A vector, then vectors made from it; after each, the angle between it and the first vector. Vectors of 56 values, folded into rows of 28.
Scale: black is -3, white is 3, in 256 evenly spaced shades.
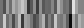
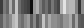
orthogonal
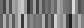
nearly parallel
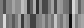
nearly parallel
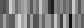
partly aligned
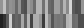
partly opposed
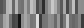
orthogonal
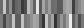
nearly opposite
